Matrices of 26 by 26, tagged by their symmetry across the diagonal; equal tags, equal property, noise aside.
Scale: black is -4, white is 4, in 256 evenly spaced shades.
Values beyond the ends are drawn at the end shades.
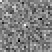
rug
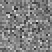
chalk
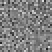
chalk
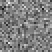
chalk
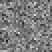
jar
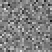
chalk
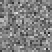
jar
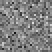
jar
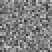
chalk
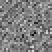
rug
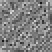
rug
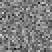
jar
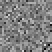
rug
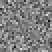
chalk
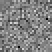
rug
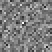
rug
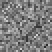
rug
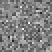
rug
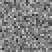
jar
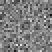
rug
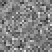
rug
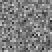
jar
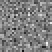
chalk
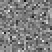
jar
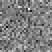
jar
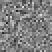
chalk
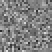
jar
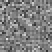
chalk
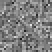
chalk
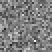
jar
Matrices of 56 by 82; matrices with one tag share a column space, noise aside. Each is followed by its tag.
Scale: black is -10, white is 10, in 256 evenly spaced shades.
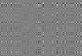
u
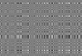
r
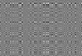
u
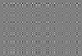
u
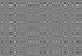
u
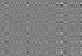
u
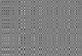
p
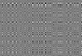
u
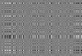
r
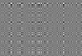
u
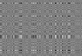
r
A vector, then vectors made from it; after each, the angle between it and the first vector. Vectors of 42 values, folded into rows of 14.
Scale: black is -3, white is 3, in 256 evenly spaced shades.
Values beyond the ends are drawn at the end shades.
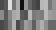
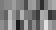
orthogonal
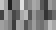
nearly opposite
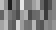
nearly opposite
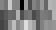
partly aligned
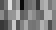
nearly parallel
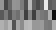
orthogonal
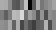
orthogonal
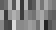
partly aligned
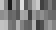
nearly opposite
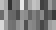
nearly opposite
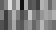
nearly parallel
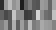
partly aligned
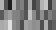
orthogonal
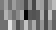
orthogonal
